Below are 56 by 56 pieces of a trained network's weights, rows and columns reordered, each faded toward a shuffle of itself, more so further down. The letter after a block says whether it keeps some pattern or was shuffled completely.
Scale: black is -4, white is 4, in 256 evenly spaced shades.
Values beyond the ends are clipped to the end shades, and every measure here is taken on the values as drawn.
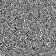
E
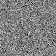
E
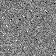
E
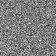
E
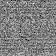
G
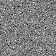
E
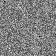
E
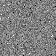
E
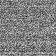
G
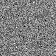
E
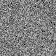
E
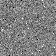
E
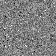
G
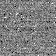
G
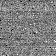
G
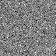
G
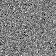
E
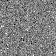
E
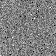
E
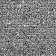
G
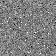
E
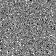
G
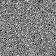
E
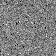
E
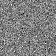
E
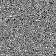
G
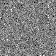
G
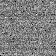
G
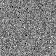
E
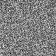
E
